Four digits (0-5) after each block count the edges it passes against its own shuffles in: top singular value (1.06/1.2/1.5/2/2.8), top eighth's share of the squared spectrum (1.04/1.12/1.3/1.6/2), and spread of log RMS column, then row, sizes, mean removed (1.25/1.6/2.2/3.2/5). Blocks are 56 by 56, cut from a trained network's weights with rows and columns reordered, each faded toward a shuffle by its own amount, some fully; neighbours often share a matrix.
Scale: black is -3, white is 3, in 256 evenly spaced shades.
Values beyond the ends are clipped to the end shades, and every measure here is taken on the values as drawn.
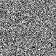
2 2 0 0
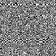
4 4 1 2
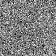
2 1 0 0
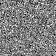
0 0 0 0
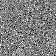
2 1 0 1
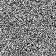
0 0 0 0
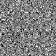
3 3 0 2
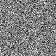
2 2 0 0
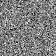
0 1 0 0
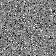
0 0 0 0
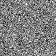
0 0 0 0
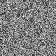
0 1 0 0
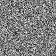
1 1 0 0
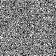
2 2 0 1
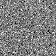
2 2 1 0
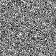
2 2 0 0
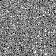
1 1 0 0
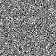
2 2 0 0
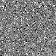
2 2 1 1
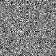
3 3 1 2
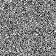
2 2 0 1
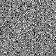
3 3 0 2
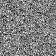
2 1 0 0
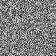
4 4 0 1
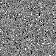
2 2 1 0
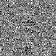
3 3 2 1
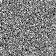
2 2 0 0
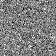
1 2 0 0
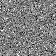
0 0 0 0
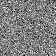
0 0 0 0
